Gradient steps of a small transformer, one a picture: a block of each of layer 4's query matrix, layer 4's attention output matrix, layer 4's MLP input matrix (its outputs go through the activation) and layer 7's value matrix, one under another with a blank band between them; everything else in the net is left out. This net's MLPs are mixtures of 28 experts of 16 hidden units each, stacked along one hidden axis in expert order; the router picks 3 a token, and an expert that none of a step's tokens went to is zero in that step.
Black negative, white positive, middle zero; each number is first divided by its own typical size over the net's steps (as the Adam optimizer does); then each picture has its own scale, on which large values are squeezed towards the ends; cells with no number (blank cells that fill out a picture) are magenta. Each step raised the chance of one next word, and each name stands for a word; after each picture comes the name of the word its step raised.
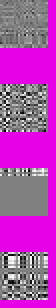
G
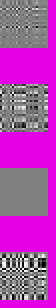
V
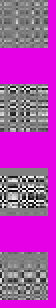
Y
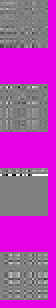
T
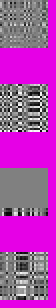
G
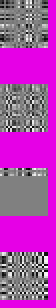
Y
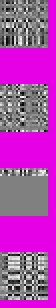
G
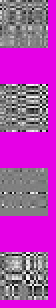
G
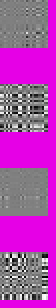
V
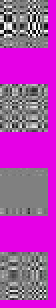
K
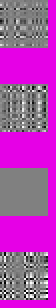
T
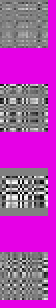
Y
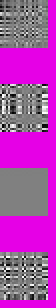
V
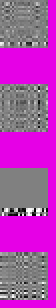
T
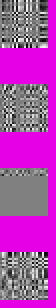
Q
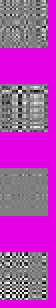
T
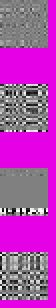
G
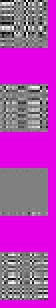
T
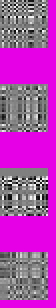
Q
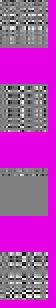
T
